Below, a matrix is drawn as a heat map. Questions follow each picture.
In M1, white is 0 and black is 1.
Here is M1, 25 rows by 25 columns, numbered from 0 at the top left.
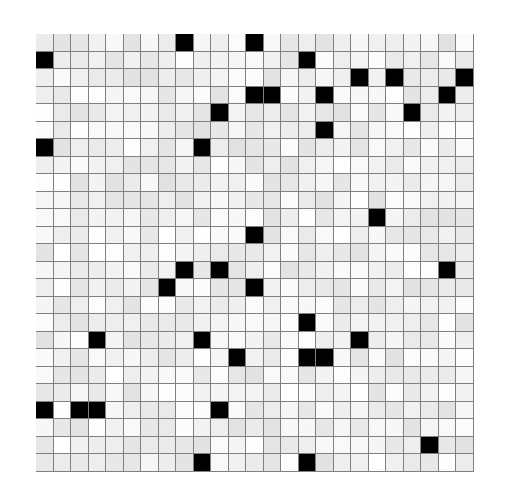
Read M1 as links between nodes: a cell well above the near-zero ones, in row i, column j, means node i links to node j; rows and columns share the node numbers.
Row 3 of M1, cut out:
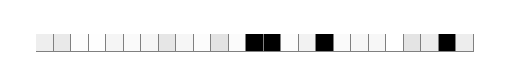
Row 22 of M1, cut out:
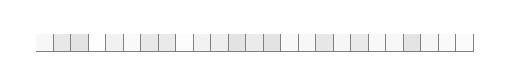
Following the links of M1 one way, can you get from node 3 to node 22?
yes
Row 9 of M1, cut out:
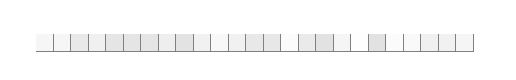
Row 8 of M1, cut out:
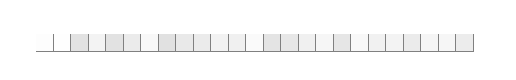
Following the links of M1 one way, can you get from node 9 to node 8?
no
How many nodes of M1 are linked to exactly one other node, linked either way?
5
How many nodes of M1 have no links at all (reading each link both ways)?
0
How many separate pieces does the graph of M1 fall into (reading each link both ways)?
1
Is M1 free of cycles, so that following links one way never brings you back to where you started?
yes
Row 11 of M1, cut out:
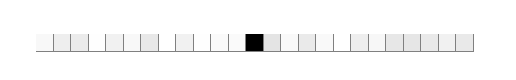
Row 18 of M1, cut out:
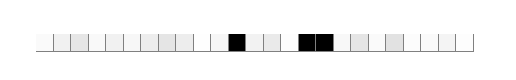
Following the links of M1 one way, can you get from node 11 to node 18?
no
